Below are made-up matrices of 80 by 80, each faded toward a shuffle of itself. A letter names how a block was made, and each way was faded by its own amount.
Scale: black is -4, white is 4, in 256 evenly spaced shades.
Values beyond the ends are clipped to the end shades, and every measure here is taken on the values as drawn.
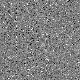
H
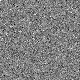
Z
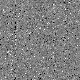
H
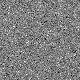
Z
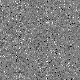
H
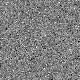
Z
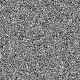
Z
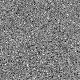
Z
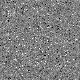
H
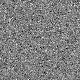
Z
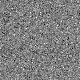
Z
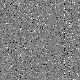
H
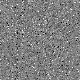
H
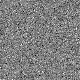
Z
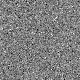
Z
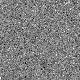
Z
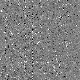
H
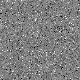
H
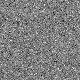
Z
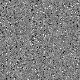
H
